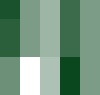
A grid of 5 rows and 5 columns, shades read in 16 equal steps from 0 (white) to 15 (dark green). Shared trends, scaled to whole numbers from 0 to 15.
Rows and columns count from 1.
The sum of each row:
48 47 47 37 37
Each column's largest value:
14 8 6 15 8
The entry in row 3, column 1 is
13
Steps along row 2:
down down up down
